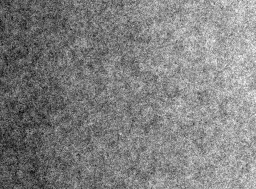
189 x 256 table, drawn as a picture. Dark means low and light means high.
Histogram: bell-shaped. Stripes: none. Average level on the scale: 50%. Slope: up to the right.
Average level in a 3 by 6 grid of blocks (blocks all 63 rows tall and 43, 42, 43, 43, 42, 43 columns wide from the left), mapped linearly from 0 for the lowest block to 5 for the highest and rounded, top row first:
012345 | 012345 | 012344
